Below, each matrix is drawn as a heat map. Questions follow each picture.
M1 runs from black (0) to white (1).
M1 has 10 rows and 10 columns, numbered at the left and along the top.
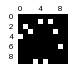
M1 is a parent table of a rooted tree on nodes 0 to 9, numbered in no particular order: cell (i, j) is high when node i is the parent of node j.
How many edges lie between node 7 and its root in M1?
2
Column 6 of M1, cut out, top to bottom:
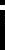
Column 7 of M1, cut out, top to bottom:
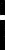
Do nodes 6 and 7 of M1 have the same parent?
no
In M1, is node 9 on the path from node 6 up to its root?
yes
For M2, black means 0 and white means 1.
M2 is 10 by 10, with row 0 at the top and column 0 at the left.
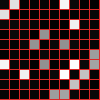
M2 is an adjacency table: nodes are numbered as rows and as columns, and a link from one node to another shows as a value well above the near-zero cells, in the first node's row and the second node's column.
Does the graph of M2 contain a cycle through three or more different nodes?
no
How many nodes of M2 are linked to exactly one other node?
5
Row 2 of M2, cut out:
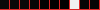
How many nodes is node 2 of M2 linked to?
1
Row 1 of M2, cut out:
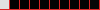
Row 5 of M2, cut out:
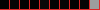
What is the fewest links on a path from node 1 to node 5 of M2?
4
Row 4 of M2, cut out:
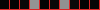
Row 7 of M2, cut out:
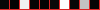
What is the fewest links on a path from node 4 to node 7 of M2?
2
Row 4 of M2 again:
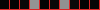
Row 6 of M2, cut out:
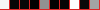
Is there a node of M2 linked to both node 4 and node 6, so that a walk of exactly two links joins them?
no
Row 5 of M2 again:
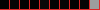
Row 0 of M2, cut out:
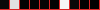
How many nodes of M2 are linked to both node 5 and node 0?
0
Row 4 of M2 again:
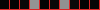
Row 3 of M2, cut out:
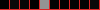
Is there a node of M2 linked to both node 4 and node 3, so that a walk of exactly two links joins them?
no
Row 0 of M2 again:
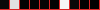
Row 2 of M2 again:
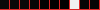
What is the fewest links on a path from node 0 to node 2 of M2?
3
